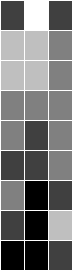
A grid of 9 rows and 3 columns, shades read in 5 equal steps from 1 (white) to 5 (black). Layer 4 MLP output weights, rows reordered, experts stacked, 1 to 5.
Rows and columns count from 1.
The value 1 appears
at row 1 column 2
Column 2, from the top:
1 2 2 3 4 4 5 5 5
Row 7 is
3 5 4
